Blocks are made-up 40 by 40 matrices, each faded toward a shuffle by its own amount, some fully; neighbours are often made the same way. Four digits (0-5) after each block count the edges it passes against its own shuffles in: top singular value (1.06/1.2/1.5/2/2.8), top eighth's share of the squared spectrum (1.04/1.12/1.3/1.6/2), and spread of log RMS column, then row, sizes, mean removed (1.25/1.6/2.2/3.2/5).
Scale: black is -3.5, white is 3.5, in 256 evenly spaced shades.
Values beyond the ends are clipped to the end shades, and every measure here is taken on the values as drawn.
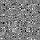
3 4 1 2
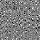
3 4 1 2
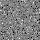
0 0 0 0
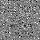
2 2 0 1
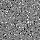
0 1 0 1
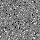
0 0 0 0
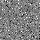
1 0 0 0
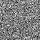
0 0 0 0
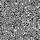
0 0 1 0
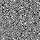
0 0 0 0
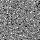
0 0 0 0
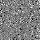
2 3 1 1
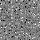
2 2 1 0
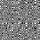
4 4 2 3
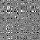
4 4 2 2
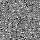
1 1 0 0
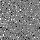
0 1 0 0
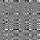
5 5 3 3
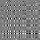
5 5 3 3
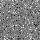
0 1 0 1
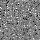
2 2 0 0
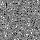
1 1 0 0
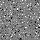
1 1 0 0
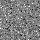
0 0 0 0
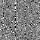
2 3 2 0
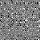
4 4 2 2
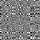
4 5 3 3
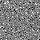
1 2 0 1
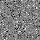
2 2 0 0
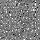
2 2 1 0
